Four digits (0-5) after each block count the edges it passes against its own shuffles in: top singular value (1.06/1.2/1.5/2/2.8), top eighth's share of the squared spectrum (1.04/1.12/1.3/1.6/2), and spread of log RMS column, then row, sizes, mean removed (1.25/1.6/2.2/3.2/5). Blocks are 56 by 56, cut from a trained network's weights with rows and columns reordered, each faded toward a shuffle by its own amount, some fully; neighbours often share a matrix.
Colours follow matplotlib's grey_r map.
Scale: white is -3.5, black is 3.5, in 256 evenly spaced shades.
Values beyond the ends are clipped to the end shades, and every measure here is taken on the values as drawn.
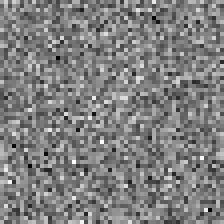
0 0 0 0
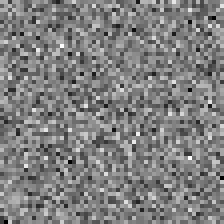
0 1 0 0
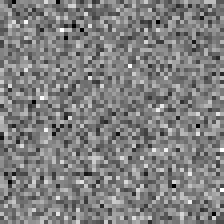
0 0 0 0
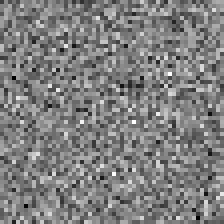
0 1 0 0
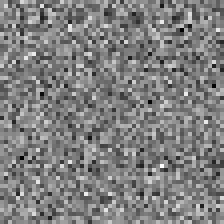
2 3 0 1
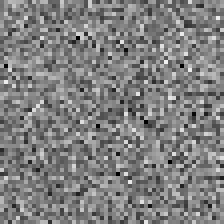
2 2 0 0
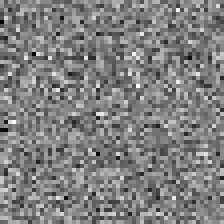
2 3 0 2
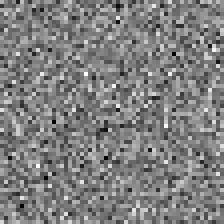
0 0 0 0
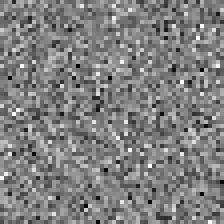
0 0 0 0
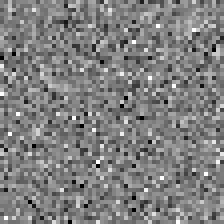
1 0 0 0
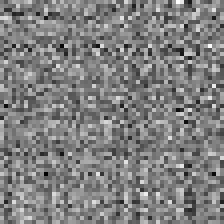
3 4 1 2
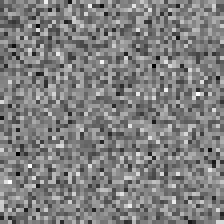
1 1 0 0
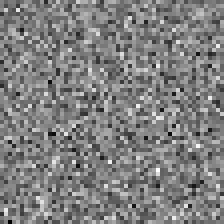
0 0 0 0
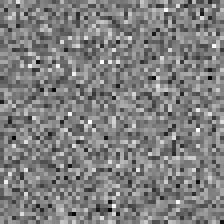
0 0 0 0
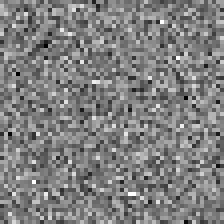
1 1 0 0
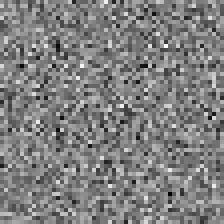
2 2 0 1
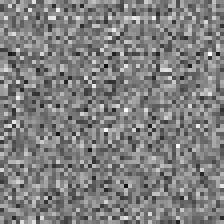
3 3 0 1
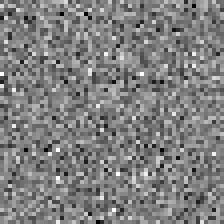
1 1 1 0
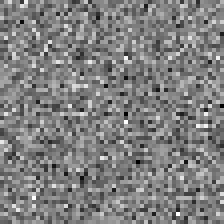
1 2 0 0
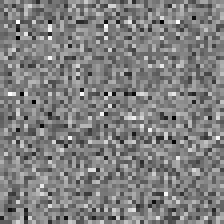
3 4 1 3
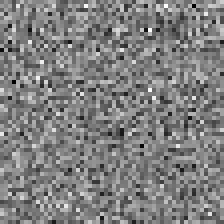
2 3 0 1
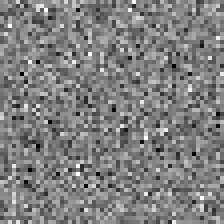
0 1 0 0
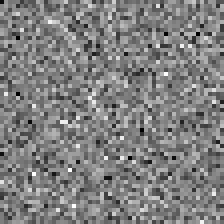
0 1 0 0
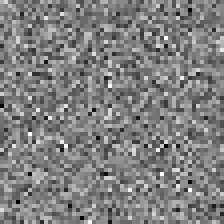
2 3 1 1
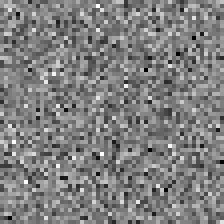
1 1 1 0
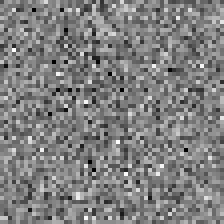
1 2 0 1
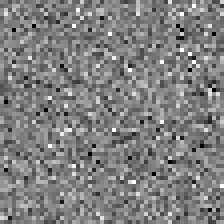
0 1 0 0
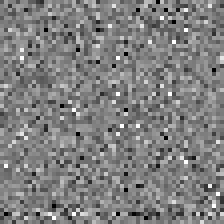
1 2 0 1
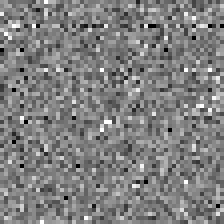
2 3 1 1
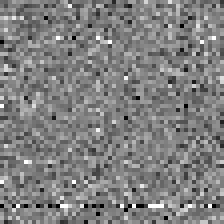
3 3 0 2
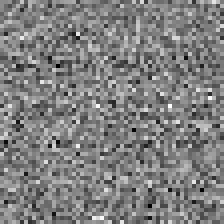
2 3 0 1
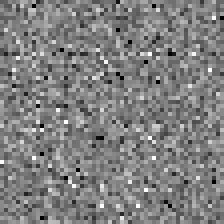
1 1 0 0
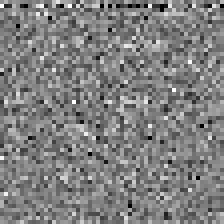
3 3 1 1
